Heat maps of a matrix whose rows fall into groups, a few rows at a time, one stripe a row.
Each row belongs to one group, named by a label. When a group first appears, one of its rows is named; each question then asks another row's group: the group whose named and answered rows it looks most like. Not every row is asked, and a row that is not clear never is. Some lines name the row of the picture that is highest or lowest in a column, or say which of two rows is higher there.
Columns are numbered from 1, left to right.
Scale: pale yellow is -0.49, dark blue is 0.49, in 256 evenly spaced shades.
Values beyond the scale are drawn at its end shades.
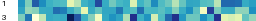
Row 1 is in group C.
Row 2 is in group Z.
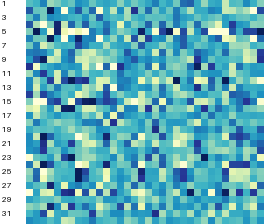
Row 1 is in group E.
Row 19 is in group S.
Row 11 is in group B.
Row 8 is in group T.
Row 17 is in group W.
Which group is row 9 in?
T
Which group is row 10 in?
W
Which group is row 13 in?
W
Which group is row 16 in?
Z
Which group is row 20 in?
C
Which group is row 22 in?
T
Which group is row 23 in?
Z
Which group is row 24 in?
C
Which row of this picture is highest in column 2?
5
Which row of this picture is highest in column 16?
2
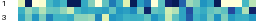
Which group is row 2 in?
S
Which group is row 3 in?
W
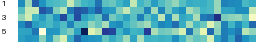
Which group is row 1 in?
C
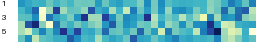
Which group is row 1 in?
S
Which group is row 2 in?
E
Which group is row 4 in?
B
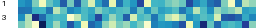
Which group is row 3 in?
C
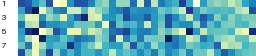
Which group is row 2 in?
T
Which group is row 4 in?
W
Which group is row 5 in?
T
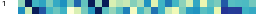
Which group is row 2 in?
C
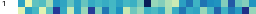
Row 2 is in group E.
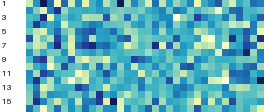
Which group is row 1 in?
B
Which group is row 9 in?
T
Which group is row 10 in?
E
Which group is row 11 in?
C
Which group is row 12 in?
S
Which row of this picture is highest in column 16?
9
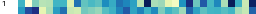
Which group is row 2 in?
T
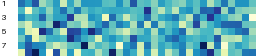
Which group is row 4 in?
Z
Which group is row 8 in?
B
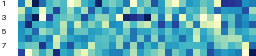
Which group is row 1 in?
C
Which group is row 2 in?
E
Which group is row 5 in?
E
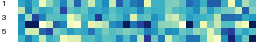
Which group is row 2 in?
Z
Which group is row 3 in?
C
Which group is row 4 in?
T
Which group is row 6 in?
S
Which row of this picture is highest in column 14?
4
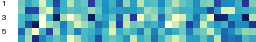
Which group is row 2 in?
B
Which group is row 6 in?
C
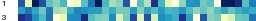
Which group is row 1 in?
C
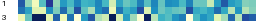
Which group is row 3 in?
B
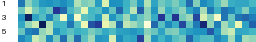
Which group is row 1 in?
W
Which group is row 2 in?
Z
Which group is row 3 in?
S
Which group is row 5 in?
B
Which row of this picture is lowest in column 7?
3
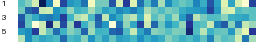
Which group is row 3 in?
W
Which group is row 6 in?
Z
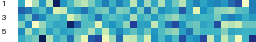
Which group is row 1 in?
Z
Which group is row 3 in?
C
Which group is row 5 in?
W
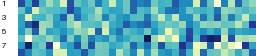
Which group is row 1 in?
E
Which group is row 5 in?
W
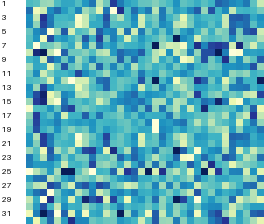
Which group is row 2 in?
W
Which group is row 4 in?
C
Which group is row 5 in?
E
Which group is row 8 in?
B
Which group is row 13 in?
C
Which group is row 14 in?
T
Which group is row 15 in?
B
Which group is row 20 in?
C
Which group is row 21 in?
C
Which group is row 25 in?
Z
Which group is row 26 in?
T
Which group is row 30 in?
B
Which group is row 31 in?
B
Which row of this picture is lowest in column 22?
12
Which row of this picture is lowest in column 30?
8
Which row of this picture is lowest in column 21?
7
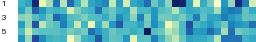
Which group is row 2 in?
C
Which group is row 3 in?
Z
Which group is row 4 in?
W
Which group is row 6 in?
C
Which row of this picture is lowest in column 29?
1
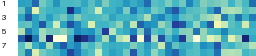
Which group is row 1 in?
T
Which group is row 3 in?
S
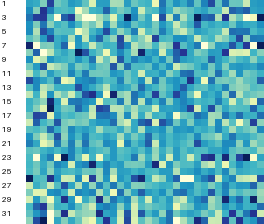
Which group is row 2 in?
C
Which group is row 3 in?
T
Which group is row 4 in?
W
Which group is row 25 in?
W
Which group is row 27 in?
E
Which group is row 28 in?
W
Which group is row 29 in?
E
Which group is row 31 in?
E
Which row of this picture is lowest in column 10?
3
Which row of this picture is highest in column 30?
31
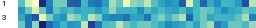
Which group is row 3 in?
T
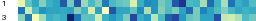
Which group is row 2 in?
W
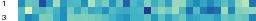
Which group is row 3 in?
T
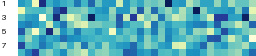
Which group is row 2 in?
Z
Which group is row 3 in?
E
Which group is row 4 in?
T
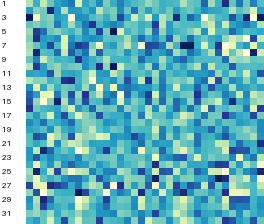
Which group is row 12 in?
Z
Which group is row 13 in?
W
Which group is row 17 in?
E
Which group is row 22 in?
C
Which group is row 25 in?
S
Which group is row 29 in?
C
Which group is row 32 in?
E
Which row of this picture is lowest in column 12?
28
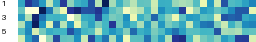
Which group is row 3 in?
C
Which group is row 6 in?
E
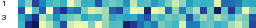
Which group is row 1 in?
C
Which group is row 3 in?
T
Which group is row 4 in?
T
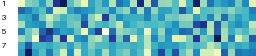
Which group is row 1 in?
Z
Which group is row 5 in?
W
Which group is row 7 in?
S
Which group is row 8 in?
S
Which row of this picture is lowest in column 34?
1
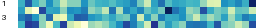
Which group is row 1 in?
S
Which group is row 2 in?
W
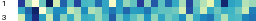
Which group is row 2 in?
T
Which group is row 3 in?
B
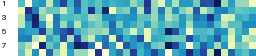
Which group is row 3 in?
B
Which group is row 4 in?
B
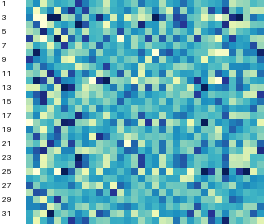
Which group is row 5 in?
B
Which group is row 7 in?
E
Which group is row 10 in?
C
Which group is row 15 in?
B
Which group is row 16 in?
E
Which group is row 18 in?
Z
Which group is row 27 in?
W
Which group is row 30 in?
T
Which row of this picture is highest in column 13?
28
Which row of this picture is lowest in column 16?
12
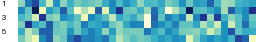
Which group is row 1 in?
B
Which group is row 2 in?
W
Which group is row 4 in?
S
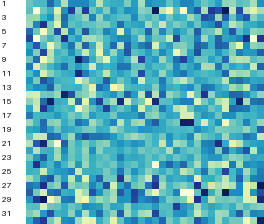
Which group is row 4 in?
B
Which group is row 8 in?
W
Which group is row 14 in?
Z
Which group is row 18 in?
E
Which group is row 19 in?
T
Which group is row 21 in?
B
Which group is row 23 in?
B
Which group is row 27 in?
T
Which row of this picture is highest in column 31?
15
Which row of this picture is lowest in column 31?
7
